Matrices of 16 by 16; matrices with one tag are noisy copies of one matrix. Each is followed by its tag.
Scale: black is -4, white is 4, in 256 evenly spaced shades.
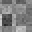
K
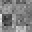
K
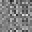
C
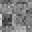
K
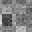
K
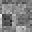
K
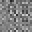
C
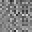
C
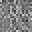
C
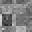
K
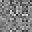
C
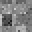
K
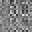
C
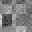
K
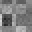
K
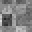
K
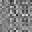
C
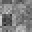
K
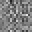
C
